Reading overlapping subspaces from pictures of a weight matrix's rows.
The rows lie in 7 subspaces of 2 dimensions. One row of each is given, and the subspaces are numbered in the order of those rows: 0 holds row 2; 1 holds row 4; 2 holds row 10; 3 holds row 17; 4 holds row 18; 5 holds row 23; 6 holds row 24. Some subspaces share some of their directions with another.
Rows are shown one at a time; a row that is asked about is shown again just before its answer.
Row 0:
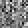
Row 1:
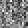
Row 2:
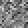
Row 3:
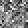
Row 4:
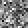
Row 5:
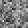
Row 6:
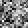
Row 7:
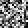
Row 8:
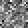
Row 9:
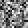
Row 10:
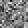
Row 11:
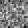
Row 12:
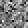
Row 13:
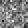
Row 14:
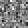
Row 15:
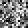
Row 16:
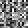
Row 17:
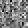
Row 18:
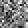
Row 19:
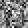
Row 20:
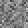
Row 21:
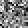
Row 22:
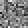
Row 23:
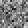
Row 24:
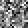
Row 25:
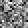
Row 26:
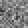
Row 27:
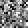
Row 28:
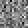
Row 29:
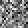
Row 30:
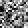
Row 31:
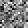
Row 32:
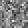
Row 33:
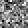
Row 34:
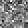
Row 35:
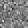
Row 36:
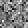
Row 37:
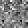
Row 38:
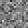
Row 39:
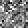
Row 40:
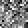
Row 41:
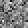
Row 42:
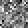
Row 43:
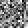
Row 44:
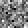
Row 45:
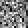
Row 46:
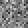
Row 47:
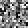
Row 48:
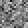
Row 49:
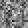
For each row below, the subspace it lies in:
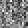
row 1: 3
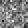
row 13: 5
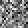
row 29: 0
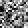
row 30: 2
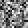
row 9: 6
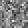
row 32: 6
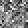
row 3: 4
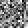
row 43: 1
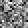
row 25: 0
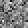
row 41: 0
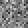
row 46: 0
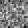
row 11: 5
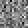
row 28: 3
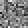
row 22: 5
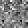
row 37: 2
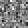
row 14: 2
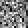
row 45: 4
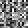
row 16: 3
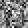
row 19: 6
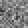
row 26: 2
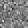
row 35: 3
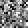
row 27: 2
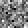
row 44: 5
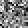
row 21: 5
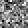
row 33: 0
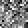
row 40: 4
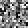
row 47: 2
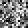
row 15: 1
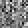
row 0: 3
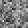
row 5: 1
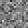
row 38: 4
